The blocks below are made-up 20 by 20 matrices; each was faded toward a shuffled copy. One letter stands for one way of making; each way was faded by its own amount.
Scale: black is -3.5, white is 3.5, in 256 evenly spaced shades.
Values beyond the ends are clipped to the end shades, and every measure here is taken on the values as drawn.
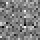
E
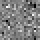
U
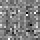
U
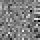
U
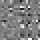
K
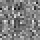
E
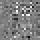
K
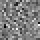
U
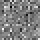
E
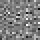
E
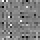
K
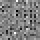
U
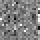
U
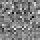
E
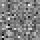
E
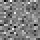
E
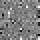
U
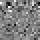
E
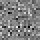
E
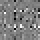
K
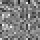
E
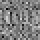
E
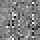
U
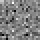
U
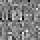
E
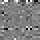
K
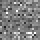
E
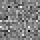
U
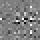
K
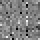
U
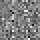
U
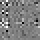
K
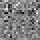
U
